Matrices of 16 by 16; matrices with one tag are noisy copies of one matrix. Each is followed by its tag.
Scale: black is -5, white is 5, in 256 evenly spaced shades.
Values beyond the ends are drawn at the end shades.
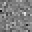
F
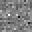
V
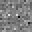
V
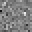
F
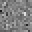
F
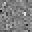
F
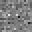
V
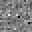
V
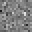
F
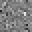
F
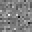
V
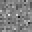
V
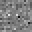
V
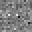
V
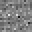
V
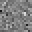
F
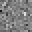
F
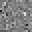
F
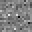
V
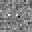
V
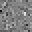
F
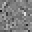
F
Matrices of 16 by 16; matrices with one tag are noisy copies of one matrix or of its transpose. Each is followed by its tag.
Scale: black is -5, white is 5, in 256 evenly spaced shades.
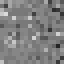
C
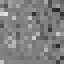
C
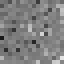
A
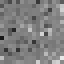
A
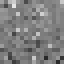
C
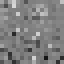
C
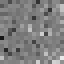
A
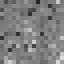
A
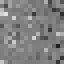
C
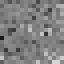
A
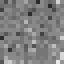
A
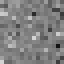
C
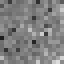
A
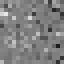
C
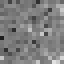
A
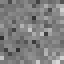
A
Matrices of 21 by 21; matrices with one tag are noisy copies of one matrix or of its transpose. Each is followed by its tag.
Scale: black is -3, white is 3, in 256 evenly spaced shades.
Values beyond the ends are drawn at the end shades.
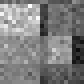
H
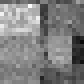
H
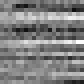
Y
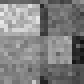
H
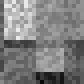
H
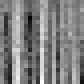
Y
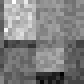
H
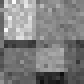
H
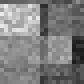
H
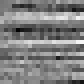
Y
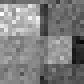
H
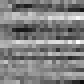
Y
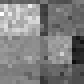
H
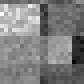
H
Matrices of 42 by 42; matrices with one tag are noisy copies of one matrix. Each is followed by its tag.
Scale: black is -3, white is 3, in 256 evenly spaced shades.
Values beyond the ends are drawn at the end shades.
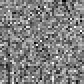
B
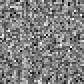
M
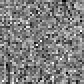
B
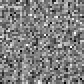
M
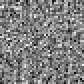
M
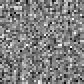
M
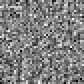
M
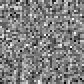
M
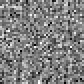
M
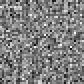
M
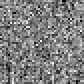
B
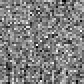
B
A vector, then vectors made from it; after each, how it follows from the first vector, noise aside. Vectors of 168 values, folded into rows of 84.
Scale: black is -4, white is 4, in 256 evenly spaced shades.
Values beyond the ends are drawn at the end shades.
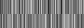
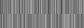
shrunk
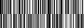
scaled up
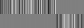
partly zeroed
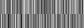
wrapped around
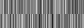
wrapped around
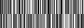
scaled up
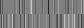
partly zeroed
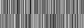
wrapped around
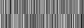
wrapped around
